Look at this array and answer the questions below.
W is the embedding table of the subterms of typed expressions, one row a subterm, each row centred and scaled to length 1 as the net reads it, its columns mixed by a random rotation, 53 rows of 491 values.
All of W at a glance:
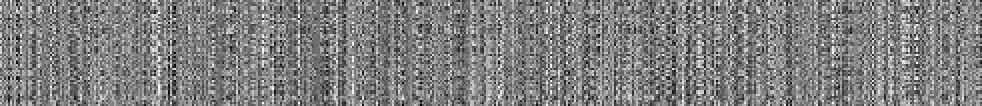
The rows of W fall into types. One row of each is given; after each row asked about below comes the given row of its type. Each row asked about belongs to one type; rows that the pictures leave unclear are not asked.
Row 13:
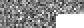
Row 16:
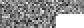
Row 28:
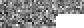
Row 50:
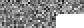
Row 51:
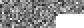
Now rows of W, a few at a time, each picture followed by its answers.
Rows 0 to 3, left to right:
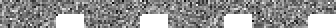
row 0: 51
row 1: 50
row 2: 50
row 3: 51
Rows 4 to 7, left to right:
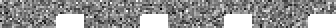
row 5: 16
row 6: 28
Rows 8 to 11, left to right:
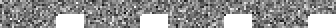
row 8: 51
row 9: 13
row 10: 51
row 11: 28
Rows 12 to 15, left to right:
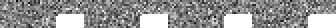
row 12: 50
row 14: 16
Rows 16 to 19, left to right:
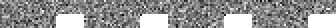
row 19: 50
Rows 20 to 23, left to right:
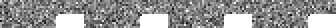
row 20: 51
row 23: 51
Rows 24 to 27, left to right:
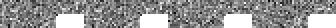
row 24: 51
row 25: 51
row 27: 50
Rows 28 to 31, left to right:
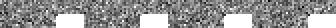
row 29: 13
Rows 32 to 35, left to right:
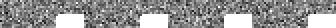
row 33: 28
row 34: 13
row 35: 28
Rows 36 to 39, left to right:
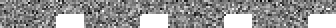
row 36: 50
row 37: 28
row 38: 13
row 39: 50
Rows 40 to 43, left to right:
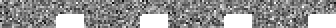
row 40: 51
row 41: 50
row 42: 28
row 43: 13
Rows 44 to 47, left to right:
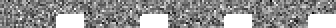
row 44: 13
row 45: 28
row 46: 28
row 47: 51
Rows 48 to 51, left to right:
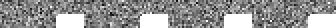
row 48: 13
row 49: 13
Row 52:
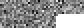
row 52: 50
